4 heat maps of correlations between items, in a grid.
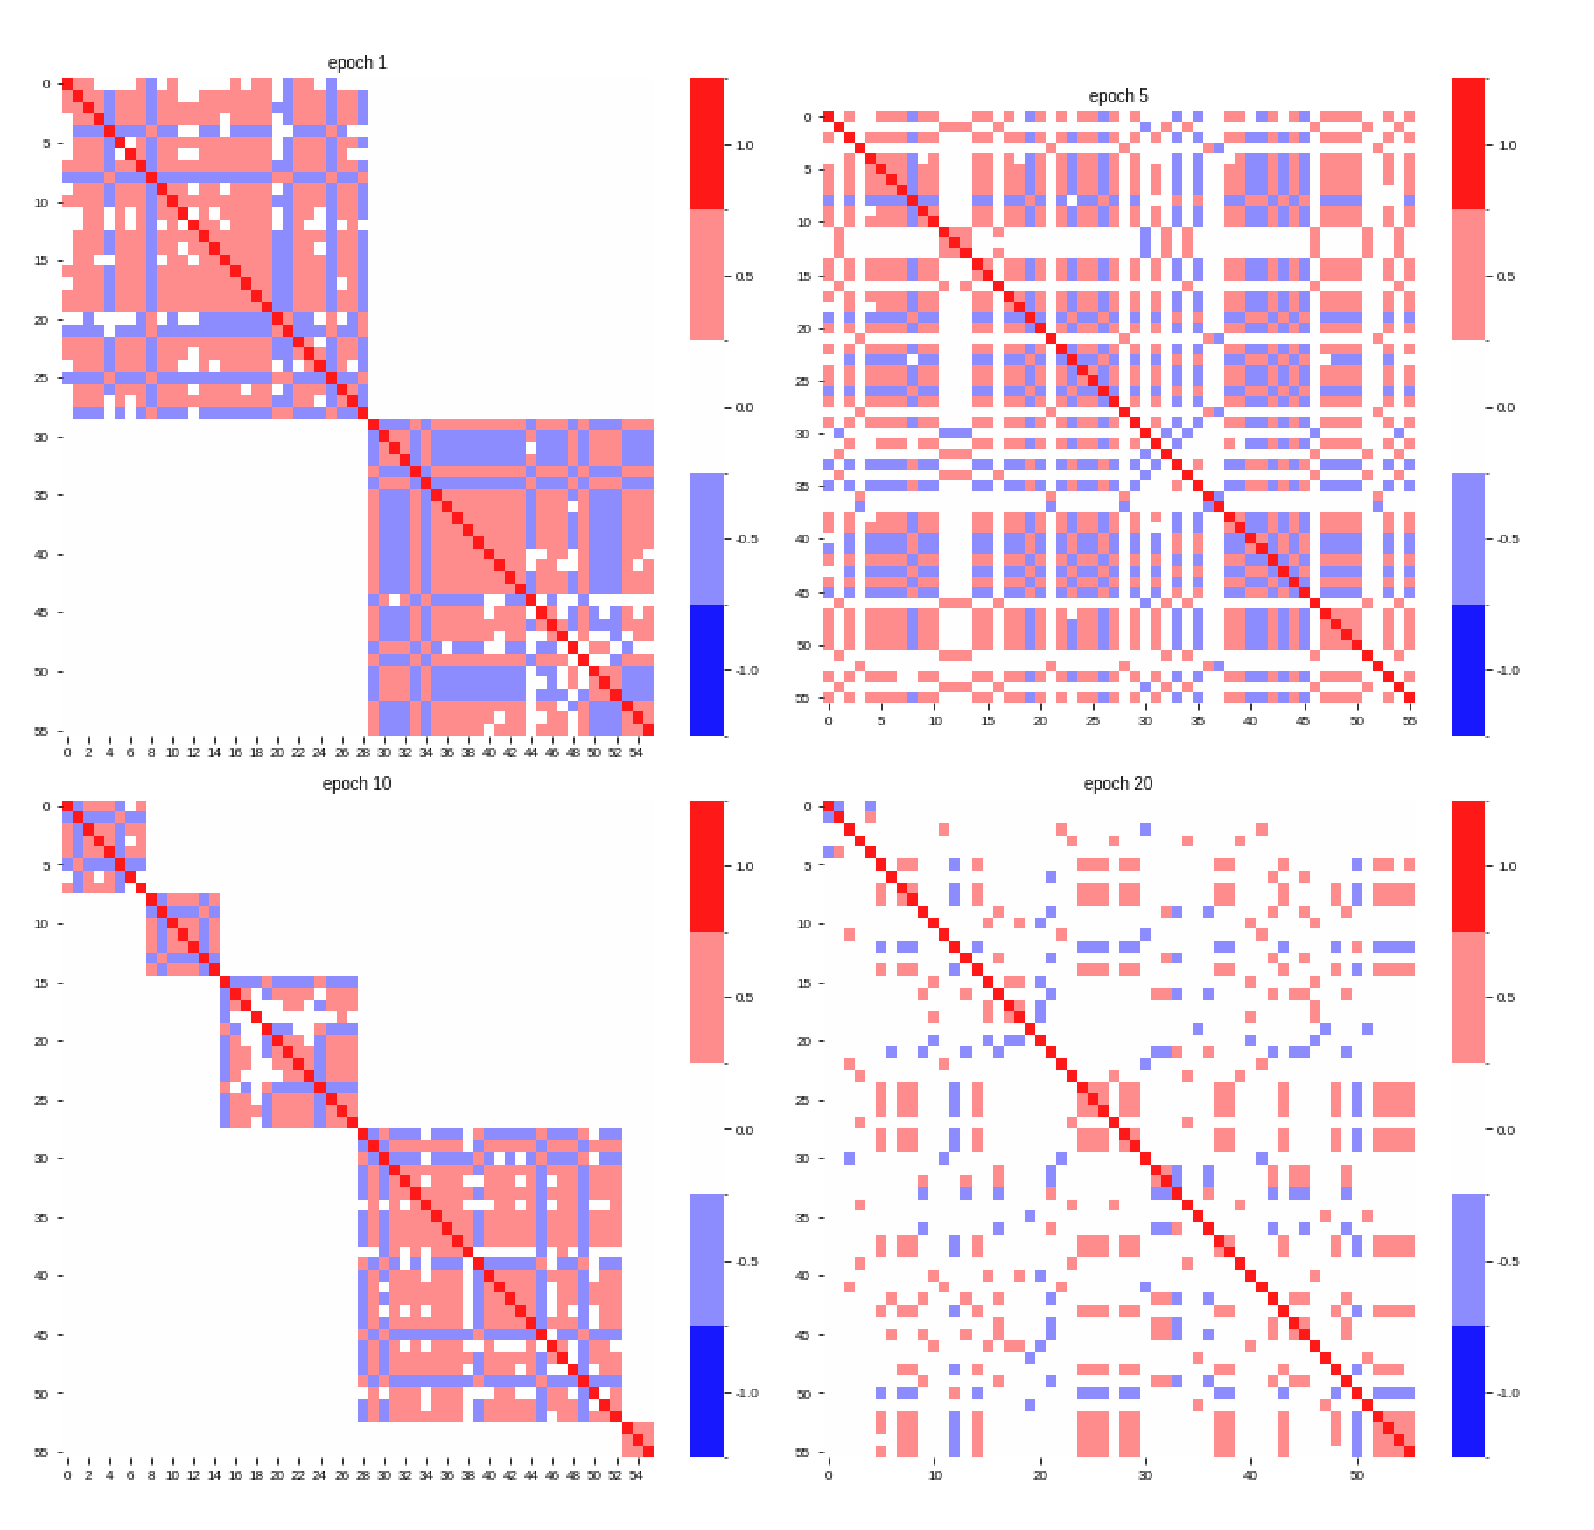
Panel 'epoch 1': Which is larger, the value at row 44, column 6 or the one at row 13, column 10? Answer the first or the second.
the second
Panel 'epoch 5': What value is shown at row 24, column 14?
0.5
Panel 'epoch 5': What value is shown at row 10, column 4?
0.5
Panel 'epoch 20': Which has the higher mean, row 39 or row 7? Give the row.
7
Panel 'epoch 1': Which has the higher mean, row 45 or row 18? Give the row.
18
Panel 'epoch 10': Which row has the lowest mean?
49
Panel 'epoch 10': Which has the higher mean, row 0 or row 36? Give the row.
36
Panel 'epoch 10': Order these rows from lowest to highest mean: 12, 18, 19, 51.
19, 18, 12, 51
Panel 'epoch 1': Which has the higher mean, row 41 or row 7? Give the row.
7
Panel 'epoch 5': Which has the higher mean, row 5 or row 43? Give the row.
5
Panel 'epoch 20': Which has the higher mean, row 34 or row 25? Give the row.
25
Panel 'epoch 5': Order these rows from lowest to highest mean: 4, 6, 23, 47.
23, 4, 6, 47
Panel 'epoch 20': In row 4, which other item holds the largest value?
1
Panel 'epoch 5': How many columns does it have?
56
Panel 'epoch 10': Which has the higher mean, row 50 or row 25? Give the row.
50
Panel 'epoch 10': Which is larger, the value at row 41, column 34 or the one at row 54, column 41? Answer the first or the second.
the first
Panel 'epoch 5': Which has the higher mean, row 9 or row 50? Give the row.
50
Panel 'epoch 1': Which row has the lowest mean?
21
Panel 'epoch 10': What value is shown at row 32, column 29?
0.5
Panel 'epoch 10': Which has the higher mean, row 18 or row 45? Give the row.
18
